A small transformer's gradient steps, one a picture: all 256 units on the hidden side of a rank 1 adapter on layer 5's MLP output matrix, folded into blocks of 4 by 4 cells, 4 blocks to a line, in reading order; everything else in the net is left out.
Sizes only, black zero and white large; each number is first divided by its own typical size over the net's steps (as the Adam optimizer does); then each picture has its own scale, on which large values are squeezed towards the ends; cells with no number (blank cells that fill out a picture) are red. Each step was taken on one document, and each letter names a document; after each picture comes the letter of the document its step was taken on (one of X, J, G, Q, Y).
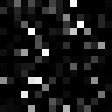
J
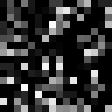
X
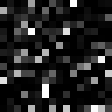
J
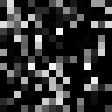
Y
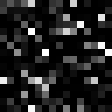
J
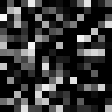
X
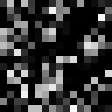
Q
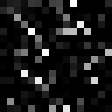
J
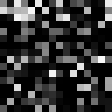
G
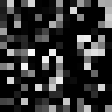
X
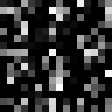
X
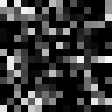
G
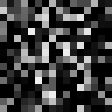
G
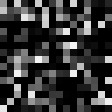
G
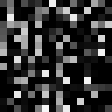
Y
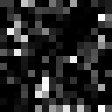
Q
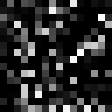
Q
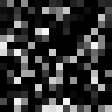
Q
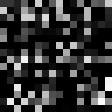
G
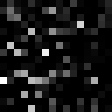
J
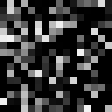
X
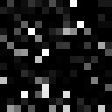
J
